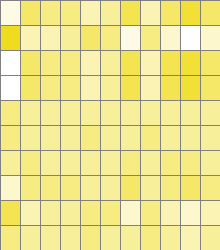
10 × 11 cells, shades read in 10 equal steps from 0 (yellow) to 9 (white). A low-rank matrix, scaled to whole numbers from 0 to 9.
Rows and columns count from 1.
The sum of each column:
52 44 47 46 48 48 43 49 43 42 46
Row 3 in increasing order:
1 2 2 3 3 4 4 5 6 6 9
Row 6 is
4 5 5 5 4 5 5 4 5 5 5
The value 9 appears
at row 2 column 10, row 3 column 1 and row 4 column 1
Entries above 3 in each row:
6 9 6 6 11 11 11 9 10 11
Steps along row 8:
down same same up same down up down down up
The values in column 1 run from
0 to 9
